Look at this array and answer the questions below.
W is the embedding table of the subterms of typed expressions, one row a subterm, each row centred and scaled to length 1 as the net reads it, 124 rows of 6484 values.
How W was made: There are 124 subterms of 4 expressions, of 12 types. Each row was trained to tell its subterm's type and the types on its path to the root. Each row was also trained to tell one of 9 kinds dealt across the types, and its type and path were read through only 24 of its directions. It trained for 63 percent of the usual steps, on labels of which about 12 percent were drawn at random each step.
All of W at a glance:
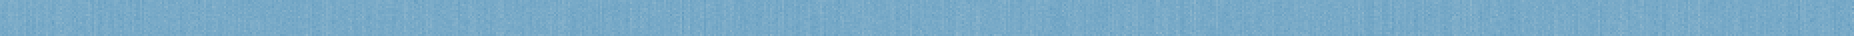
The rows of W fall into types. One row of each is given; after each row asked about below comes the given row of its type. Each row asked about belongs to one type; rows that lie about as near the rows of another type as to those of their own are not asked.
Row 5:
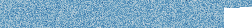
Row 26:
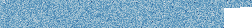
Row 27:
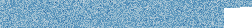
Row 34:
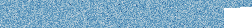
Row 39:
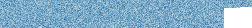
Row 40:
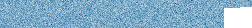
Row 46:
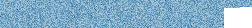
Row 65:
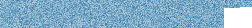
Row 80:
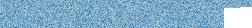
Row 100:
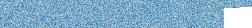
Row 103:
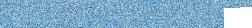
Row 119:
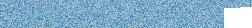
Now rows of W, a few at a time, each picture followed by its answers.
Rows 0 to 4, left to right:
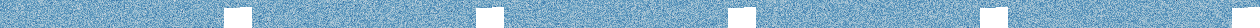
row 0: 39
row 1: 65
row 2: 65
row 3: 103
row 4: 46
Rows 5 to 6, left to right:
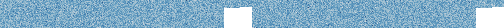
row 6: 26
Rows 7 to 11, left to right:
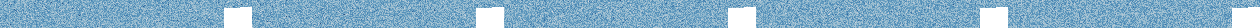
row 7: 46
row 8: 46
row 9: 80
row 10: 65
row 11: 65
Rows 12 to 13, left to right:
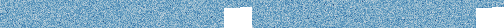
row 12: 46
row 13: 103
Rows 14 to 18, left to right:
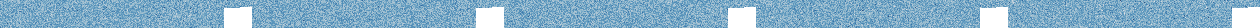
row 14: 103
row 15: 27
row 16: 27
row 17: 119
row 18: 40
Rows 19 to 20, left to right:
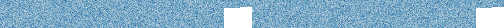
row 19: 103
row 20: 40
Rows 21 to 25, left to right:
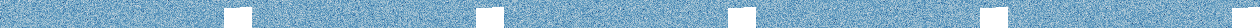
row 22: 26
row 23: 46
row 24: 46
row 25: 40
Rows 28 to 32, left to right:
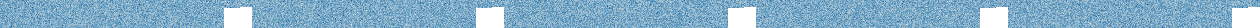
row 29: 5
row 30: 27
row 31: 119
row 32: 65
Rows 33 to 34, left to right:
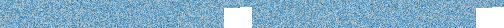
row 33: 65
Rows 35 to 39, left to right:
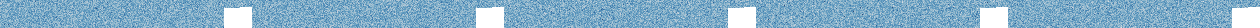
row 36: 100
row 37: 40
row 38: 65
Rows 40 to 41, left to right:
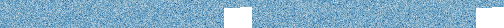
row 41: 5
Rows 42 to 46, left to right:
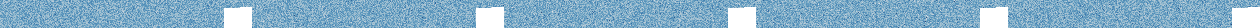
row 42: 34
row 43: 5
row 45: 80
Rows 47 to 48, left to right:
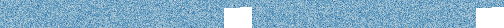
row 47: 119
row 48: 5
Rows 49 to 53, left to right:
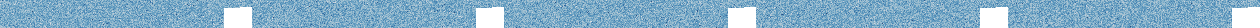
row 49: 100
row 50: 65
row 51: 103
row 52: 5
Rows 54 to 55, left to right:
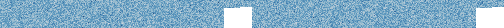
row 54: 27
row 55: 40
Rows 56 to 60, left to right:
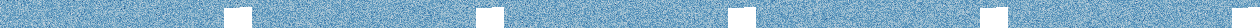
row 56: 80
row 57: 80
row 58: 40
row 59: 46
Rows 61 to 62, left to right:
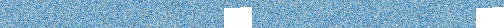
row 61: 119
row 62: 119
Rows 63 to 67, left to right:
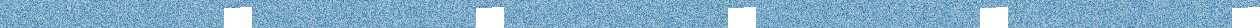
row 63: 34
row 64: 39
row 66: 26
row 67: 65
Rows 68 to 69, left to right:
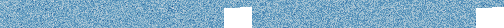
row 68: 34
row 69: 46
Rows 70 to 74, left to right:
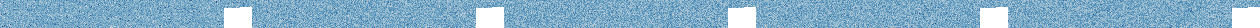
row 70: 39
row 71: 39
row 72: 100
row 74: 5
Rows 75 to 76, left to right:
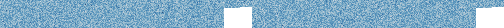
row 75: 100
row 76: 27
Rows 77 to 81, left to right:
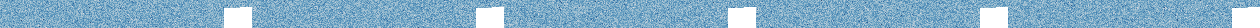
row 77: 27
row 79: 5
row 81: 119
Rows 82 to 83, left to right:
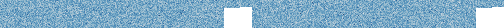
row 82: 5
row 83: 103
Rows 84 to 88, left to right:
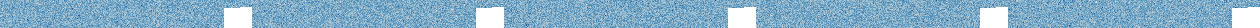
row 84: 119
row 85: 103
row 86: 65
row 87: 27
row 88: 103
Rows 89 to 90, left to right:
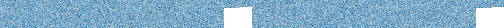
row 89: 100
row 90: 5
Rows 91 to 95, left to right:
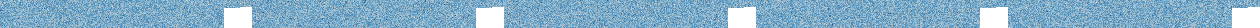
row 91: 103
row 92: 119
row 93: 27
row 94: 46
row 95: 100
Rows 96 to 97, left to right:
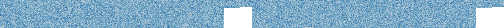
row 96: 100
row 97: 39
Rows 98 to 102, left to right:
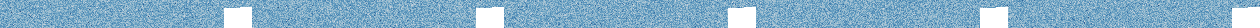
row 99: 39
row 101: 103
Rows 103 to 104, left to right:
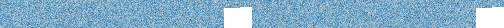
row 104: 40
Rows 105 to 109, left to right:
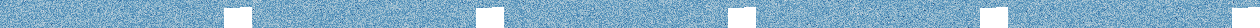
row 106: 5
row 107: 27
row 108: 34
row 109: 65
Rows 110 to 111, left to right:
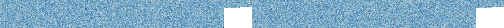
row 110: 26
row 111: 27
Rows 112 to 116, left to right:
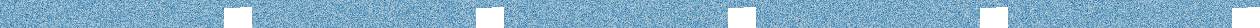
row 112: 46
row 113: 100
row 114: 5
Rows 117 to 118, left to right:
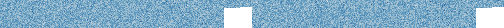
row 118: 40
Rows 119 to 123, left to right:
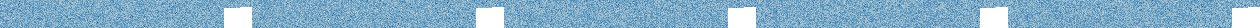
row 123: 27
